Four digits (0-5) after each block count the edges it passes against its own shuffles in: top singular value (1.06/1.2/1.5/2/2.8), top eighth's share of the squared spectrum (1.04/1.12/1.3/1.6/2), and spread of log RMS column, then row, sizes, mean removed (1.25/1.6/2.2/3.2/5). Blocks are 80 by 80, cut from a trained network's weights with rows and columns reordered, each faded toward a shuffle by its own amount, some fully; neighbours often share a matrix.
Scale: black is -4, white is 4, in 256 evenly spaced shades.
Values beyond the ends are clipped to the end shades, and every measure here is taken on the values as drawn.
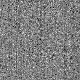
2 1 0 1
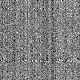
3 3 0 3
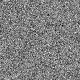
0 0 0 0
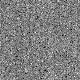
1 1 0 0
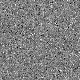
0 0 0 0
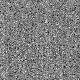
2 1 0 0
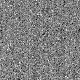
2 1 0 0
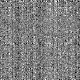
4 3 1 3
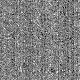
3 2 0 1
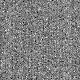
2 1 0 1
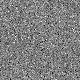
0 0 0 0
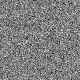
0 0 0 0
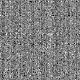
3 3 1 2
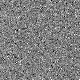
0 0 0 0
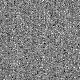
1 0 0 0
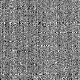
3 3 0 3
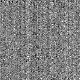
3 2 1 2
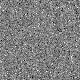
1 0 0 0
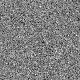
1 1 0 0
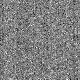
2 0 0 0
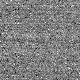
2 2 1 0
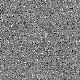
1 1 1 0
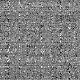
3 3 3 0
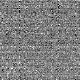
3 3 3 1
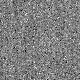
1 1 0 0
